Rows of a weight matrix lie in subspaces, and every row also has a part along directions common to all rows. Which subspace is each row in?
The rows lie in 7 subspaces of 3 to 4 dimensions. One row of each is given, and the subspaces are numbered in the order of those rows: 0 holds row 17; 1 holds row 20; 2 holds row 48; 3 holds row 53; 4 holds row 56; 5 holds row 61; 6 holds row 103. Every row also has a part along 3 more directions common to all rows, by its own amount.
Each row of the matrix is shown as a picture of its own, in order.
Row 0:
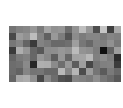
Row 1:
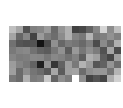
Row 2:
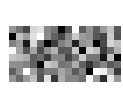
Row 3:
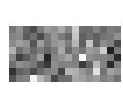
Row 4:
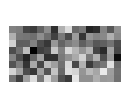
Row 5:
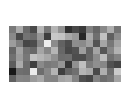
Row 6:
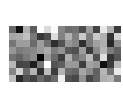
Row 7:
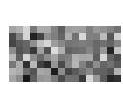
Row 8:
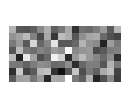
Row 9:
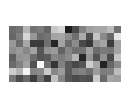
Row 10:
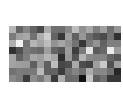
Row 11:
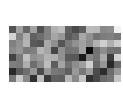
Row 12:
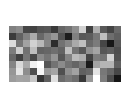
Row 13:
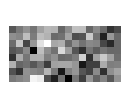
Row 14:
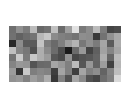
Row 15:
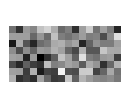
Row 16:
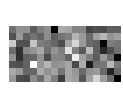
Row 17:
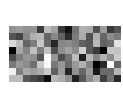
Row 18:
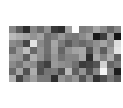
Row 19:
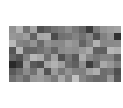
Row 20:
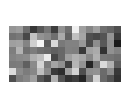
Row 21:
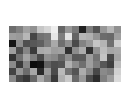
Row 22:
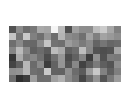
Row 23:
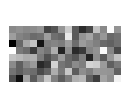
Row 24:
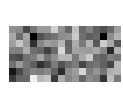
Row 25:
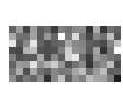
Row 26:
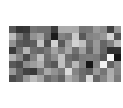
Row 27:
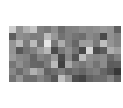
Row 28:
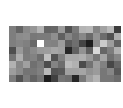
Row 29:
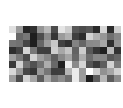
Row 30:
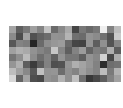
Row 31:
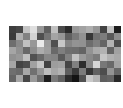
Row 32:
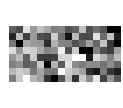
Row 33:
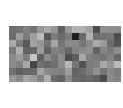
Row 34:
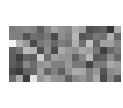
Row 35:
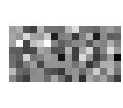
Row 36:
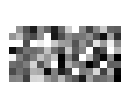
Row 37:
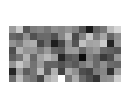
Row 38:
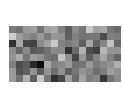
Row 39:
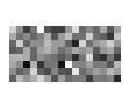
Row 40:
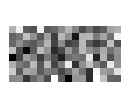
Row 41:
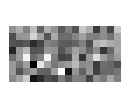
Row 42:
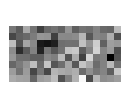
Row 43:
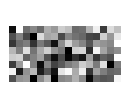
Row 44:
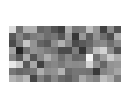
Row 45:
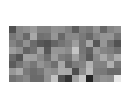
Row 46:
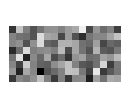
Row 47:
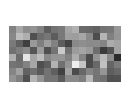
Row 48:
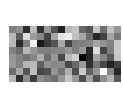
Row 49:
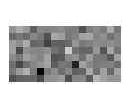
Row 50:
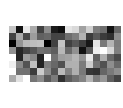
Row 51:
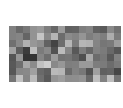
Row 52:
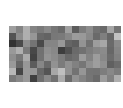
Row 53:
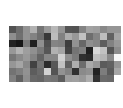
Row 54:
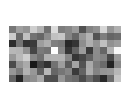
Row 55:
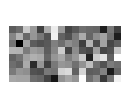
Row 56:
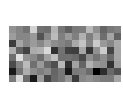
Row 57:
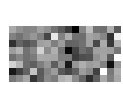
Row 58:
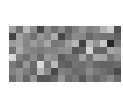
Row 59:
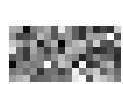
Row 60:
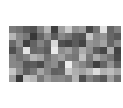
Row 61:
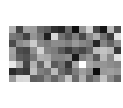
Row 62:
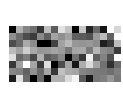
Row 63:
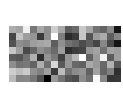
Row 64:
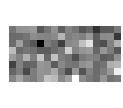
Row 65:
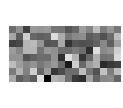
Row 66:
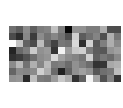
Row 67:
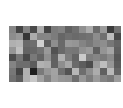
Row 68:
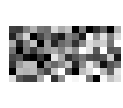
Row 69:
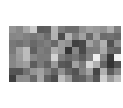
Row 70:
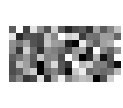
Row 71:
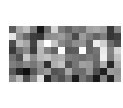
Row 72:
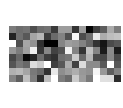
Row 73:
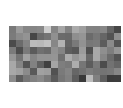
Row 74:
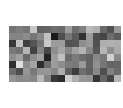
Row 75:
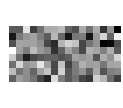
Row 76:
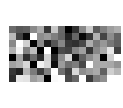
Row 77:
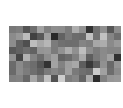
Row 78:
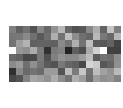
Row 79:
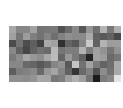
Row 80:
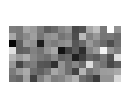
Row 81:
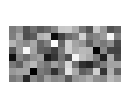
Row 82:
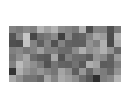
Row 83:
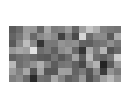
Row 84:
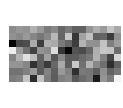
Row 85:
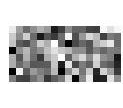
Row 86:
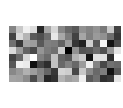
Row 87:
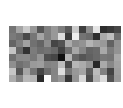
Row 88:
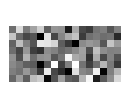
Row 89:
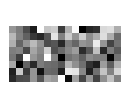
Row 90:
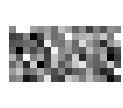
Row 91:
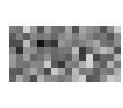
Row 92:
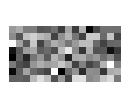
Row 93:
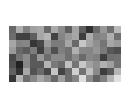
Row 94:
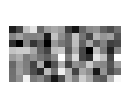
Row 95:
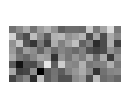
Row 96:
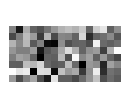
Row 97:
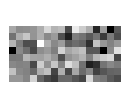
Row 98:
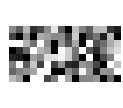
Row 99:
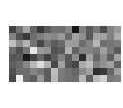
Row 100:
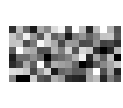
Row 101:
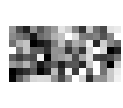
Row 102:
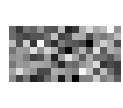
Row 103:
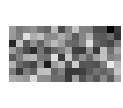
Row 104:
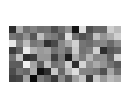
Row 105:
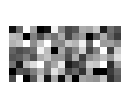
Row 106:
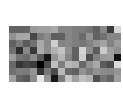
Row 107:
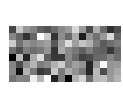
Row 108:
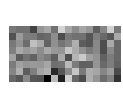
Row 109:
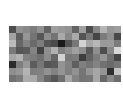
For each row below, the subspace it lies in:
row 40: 3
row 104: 6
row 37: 1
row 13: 6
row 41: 0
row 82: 1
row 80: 0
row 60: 4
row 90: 2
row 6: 1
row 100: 5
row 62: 6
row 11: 4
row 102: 6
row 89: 1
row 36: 3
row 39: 3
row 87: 6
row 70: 2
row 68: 1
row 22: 5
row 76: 2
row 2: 4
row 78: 0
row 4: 4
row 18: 2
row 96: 5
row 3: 0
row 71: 4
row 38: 1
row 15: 1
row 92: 6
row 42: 5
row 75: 6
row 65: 2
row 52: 0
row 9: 5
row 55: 3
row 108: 6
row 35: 3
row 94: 3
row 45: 3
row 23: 0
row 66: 0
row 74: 1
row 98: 0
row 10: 3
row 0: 0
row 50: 5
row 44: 5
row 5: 5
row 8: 6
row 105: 4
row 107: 6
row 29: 4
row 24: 0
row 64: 6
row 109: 5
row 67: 2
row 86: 3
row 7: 2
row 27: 3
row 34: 0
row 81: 5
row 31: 4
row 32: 3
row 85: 6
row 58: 3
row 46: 6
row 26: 3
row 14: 6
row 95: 1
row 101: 0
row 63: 3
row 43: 6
